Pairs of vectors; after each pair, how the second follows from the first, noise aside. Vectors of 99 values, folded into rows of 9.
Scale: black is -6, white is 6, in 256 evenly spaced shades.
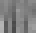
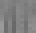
shrunk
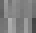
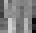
scaled up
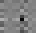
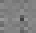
shrunk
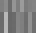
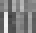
scaled up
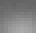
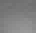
shrunk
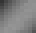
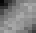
scaled up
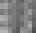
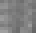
shrunk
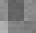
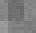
shrunk
